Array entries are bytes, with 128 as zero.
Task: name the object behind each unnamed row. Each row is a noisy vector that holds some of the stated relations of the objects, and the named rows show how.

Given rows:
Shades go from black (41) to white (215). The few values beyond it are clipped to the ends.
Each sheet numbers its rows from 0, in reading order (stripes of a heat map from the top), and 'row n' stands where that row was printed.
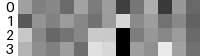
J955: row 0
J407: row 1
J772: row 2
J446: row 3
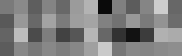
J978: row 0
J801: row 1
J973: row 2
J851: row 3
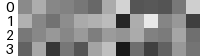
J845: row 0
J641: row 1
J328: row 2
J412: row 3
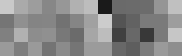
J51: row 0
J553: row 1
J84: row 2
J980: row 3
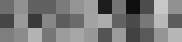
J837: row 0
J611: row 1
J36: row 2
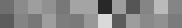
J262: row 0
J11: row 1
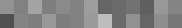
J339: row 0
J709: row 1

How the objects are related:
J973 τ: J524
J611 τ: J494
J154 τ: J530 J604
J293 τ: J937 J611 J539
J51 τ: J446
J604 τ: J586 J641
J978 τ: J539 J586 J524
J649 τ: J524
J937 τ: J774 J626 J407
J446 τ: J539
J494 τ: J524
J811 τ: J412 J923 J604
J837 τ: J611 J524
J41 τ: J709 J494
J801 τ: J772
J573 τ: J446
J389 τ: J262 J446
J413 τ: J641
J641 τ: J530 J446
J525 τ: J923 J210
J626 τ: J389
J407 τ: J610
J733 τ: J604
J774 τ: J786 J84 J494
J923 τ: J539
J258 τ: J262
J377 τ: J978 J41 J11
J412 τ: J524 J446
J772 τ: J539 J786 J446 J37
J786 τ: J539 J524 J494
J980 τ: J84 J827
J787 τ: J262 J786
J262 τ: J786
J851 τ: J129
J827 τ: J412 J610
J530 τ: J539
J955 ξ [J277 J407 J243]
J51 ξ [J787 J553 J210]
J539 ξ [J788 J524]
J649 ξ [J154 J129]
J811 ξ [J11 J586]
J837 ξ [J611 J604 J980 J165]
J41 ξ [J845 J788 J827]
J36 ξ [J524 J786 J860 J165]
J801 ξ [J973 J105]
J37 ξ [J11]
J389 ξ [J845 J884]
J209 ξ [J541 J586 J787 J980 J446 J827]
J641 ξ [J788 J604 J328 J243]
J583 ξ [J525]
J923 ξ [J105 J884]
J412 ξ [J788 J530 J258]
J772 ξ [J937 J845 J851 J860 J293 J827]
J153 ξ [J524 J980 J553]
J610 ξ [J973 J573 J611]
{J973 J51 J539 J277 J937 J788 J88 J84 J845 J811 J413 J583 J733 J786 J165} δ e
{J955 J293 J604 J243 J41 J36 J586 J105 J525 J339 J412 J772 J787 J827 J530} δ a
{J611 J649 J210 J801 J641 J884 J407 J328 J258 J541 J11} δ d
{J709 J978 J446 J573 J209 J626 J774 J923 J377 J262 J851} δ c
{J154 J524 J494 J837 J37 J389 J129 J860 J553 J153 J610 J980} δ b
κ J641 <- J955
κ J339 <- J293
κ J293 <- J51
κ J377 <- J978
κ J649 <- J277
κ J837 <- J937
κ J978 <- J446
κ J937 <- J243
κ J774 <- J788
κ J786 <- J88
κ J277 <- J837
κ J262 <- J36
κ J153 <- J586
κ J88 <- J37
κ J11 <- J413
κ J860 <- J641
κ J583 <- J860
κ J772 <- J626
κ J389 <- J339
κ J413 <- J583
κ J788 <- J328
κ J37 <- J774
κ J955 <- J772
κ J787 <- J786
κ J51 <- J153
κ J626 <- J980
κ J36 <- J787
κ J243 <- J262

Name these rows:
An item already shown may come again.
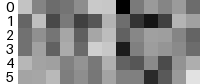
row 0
J772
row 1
J973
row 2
J573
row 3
J923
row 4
J413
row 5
J937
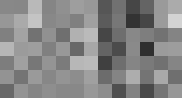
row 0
J37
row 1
J88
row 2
J389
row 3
J583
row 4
J389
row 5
J626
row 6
J610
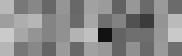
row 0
J860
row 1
J277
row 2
J51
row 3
J860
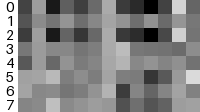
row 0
J494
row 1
J377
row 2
J494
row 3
J604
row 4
J258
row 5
J937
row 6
J293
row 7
J37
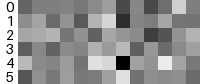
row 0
J774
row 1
J530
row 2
J788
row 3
J209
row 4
J446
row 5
J884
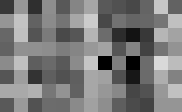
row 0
J649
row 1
J539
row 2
J973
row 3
J610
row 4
J786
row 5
J524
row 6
J788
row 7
J41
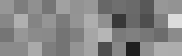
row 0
J153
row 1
J811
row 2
J604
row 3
J787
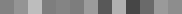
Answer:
J243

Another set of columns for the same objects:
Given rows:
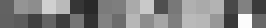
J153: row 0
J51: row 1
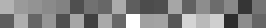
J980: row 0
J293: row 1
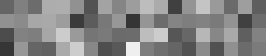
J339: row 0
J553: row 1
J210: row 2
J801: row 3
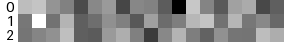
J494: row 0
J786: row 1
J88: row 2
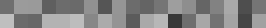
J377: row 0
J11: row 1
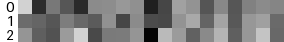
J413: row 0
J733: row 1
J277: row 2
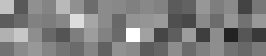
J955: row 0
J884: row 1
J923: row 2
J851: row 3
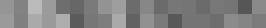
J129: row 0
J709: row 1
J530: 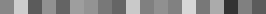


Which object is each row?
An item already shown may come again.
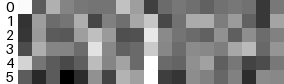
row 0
J860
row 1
J262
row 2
J801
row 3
J611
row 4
J772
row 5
J389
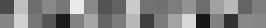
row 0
J611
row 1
J446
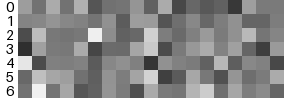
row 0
J610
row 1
J851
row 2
J611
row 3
J262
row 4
J583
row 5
J774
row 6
J786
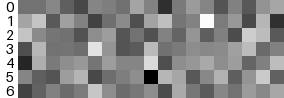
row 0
J573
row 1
J539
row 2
J973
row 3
J611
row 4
J787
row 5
J277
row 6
J407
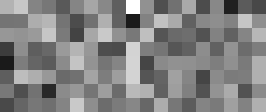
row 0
J923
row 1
J788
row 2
J37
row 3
J801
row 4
J258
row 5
J774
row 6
J41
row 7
J407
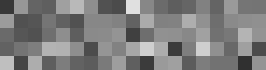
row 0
J801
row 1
J811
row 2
J937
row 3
J339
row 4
J626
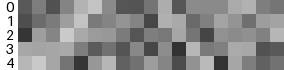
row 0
J649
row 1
J243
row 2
J328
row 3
J524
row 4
J978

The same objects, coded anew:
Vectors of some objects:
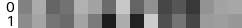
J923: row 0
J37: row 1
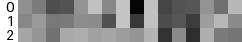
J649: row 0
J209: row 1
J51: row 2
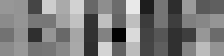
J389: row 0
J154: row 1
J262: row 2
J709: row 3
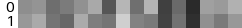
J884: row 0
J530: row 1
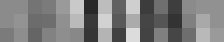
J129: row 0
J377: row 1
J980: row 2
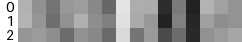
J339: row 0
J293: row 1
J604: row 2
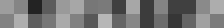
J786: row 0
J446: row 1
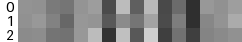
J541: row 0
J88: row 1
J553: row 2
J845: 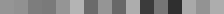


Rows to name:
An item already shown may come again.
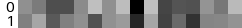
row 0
J649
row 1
J772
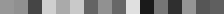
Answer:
J389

